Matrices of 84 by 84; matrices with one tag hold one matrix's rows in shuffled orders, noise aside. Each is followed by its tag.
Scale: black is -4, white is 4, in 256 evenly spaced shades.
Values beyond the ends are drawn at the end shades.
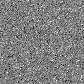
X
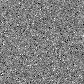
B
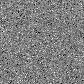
B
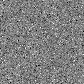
B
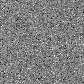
B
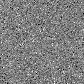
B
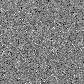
B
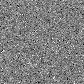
B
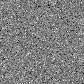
B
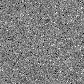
X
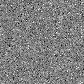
X
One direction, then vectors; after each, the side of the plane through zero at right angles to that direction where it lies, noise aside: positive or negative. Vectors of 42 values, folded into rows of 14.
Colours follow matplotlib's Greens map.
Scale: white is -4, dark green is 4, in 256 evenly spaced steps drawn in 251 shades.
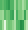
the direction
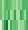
negative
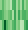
negative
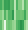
positive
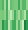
negative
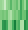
negative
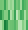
negative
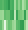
positive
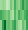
negative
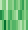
negative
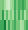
negative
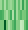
negative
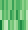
positive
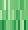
negative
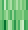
negative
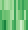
negative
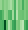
negative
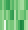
positive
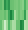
positive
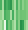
positive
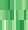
positive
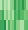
negative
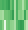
positive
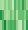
negative
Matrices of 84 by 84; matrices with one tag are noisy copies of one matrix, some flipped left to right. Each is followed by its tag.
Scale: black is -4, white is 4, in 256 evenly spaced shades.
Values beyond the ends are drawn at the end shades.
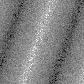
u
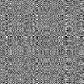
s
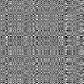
s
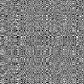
s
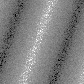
u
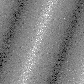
u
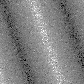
u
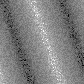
u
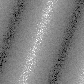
u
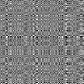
s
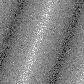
u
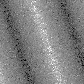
u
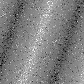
u
